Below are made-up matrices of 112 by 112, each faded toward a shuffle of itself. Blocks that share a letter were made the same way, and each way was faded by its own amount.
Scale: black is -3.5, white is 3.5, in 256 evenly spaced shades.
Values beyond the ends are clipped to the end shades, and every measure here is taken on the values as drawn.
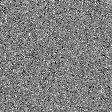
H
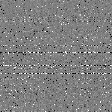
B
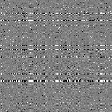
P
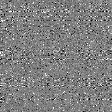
B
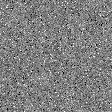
H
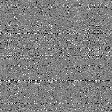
B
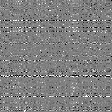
P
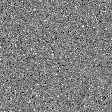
H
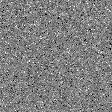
H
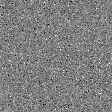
H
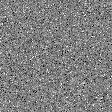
H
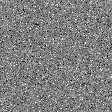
H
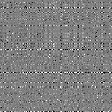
P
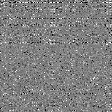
B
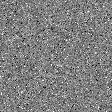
H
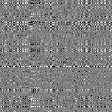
P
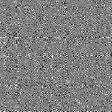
B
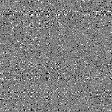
B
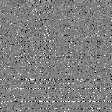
B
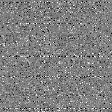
B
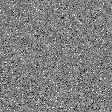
H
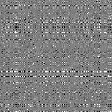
P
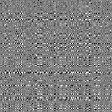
P
